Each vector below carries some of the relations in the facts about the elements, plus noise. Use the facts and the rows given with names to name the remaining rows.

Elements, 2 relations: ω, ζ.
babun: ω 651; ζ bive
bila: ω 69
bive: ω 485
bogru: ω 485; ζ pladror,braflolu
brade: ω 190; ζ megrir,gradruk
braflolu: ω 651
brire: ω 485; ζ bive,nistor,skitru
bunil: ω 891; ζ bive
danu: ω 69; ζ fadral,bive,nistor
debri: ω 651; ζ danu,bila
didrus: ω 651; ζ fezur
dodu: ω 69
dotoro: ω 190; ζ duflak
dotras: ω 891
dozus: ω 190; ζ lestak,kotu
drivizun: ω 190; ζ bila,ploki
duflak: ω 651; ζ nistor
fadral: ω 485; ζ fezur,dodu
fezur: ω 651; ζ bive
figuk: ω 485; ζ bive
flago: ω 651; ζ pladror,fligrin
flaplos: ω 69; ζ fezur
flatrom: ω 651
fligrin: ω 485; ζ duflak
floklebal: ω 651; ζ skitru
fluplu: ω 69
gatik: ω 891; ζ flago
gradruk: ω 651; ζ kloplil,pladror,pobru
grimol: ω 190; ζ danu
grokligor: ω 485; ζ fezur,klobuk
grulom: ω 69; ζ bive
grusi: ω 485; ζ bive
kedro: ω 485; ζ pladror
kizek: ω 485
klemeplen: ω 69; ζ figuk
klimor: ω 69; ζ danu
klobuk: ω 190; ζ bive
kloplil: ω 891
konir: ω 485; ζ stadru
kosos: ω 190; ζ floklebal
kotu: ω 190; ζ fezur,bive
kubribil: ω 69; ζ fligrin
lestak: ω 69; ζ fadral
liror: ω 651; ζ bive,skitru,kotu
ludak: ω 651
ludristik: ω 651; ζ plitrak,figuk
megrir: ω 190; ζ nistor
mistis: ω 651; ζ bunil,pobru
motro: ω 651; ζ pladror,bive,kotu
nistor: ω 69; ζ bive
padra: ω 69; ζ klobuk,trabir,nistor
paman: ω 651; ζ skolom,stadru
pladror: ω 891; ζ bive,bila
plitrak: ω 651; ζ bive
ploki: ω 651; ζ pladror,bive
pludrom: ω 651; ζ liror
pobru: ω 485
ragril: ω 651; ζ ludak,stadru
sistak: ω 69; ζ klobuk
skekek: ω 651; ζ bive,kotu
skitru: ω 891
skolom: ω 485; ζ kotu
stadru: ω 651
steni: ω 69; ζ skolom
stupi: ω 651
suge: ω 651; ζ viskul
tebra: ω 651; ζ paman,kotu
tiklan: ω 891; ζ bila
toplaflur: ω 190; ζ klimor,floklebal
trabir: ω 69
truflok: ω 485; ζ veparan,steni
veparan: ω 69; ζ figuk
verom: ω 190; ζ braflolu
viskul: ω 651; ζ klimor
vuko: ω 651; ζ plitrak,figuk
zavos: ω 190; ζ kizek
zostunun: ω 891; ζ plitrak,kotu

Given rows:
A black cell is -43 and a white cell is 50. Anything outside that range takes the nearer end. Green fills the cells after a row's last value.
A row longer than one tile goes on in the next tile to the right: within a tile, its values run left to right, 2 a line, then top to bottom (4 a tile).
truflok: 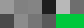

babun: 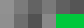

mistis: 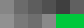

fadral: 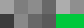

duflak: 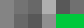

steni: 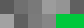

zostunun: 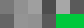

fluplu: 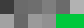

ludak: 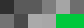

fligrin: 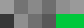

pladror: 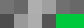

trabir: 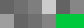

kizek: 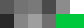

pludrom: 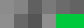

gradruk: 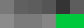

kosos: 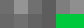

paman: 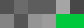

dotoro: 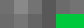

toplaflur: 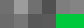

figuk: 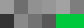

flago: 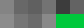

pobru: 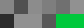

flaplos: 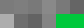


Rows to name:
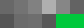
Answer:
kotu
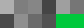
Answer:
grusi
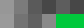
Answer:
motro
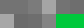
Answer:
veparan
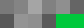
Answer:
bunil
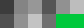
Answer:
dotras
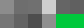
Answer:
fezur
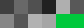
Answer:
ragril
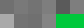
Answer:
kubribil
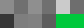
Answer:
skolom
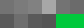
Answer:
klobuk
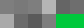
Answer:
danu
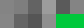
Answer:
viskul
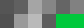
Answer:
kloplil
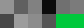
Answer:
bogru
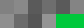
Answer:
suge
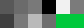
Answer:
konir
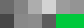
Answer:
skitru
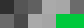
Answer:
stadru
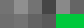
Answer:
dozus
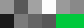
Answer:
bive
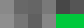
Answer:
ploki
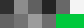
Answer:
zavos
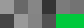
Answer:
kedro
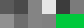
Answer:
bila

